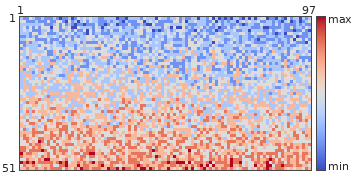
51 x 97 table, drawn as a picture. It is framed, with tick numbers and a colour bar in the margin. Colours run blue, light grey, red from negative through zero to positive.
Stripes: none. Grain: fine. Slope: up to the bottom. Average level on the scale: 50%.
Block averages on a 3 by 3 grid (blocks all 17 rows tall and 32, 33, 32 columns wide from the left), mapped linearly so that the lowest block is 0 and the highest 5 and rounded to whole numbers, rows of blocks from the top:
100
332
555
